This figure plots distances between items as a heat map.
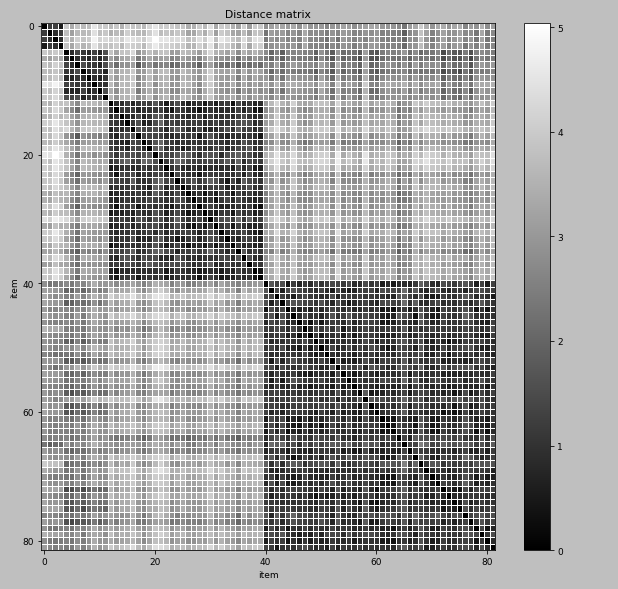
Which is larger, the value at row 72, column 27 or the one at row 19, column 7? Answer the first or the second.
the second
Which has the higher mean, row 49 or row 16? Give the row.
16
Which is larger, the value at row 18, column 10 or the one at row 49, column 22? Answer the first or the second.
the second
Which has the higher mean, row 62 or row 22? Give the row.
22
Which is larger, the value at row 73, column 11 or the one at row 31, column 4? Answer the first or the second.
the second
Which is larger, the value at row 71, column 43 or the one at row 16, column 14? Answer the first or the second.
the first
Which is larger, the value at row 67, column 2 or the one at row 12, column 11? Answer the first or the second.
the second
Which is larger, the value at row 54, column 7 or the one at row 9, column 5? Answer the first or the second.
the first
